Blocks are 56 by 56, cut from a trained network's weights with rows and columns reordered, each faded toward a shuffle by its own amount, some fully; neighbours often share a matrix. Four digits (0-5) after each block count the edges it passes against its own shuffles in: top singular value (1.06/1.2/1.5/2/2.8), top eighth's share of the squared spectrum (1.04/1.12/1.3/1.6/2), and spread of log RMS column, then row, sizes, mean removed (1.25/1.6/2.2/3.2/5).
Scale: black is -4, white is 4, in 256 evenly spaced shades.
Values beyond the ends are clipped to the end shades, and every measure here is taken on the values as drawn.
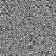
3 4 1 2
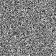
2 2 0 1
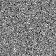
1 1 0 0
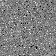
0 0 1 0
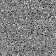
0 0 0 0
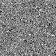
0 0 0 0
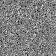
0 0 0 0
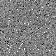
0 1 0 0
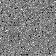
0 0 0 0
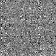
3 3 2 1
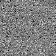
2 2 1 0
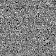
2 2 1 0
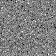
0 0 0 0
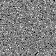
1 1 0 0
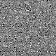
2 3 1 1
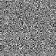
3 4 2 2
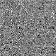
2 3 2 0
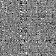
2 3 2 1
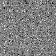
2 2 1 0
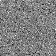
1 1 0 0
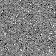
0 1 0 0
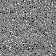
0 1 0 0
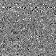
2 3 0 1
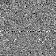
2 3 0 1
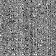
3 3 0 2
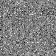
1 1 0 1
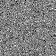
1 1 0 0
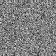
2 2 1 0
